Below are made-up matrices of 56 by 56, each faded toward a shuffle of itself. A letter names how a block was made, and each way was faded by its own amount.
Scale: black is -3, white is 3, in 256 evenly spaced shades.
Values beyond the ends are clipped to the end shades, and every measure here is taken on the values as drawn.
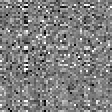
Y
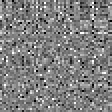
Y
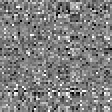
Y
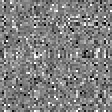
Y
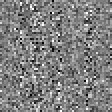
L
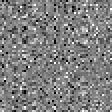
Y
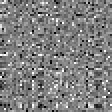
Y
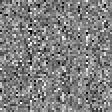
L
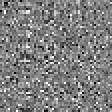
Y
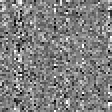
L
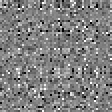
Y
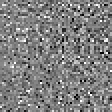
Y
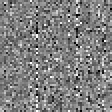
L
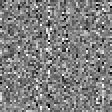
L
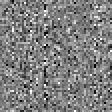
L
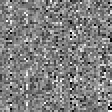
L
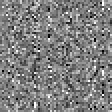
L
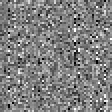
L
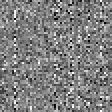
L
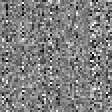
L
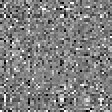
Y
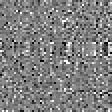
Y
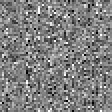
L
